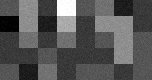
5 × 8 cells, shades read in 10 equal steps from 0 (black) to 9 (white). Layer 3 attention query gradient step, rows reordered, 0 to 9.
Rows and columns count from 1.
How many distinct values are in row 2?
5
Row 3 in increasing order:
2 2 2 3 3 4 4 5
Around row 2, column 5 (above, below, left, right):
3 2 6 5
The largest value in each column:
3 5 4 9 3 5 5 3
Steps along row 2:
up down up down up same down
